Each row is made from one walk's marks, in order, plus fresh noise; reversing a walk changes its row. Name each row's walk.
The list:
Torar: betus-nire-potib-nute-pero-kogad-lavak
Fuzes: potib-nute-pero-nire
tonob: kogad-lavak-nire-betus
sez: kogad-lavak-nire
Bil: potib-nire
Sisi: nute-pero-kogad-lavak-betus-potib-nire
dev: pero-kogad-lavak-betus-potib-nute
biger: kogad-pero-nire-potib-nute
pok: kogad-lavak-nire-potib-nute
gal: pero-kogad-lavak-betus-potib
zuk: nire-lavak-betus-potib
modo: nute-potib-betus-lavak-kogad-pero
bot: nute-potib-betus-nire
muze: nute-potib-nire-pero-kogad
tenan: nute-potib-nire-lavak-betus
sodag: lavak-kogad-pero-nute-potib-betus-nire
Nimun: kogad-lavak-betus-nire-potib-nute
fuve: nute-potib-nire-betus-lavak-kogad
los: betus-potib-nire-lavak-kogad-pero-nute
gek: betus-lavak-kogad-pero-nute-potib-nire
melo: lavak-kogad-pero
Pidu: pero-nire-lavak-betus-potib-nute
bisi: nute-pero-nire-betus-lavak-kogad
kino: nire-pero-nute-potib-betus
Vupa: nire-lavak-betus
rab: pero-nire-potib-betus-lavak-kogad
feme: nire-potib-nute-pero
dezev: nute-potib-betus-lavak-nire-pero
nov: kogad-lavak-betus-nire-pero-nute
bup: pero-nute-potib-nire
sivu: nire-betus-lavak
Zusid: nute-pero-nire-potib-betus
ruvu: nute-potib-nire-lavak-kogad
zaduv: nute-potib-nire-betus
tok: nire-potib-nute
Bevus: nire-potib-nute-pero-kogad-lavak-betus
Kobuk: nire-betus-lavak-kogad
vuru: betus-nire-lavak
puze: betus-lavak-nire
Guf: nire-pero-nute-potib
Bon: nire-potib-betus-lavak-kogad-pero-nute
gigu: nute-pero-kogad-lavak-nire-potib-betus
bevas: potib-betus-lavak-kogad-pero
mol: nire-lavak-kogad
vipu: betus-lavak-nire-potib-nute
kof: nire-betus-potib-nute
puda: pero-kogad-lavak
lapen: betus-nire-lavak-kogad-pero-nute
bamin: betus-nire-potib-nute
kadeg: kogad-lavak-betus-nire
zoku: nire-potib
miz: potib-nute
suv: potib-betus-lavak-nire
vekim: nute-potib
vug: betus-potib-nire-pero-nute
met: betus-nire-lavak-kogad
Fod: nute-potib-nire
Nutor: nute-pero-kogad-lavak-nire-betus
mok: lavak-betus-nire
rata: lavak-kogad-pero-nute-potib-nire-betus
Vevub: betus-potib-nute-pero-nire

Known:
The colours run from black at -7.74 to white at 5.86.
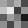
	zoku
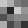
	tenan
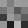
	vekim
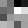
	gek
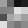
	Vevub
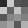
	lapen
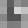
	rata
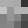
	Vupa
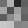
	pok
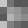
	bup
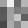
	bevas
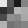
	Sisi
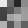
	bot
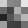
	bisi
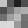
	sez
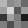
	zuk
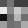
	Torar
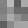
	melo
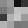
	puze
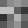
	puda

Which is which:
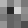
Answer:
Nutor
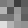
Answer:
biger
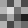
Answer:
Guf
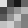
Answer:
kadeg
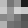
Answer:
kino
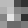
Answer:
feme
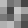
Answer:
tonob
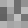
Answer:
Bil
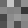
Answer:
dev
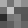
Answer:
gal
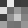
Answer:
bamin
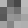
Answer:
mok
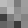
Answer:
Kobuk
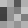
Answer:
suv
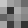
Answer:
zaduv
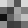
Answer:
fuve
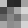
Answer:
sodag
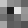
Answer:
gigu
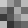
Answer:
muze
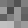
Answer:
nov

